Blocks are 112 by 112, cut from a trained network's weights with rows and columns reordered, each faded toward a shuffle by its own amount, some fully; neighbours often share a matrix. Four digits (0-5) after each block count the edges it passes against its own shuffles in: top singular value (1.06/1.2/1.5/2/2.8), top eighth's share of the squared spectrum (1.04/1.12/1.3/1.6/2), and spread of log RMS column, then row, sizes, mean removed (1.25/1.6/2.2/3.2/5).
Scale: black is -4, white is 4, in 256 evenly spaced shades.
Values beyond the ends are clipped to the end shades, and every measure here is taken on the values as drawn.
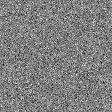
0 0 0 0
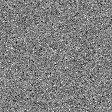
0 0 0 0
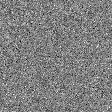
0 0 0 0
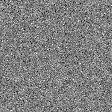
0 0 0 0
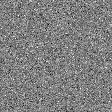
0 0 0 0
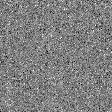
1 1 0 1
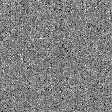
2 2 0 1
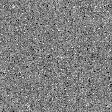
1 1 0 1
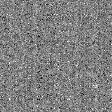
2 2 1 2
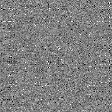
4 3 2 2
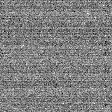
4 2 1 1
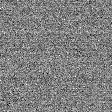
2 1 0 0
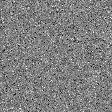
1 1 0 0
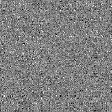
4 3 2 2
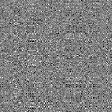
4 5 3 3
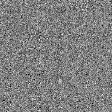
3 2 2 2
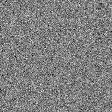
2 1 0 0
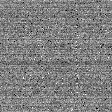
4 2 1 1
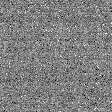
2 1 0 0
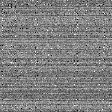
4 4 3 2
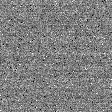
2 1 0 0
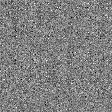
2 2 0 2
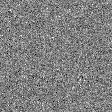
1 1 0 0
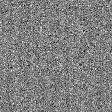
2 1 0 1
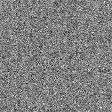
1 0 0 0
